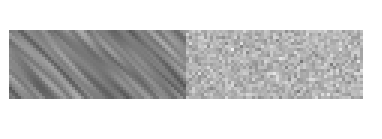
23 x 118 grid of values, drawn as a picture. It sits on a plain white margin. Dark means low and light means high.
The table splits into one row of 2 panels. Panel 1,1: middling, slanting down to the right. Panel 1,2: high, fine-grained.
